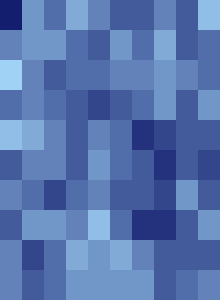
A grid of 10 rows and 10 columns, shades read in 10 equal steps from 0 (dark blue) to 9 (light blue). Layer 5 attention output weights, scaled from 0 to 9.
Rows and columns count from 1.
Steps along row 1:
up down up down down same up down up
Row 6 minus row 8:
0 -1 -1 -2 -2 0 2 0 0 -4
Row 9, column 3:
4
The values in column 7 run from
1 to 6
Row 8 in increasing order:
1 1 3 3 4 5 6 6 6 8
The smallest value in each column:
0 2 2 3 2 3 1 1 3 2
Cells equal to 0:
1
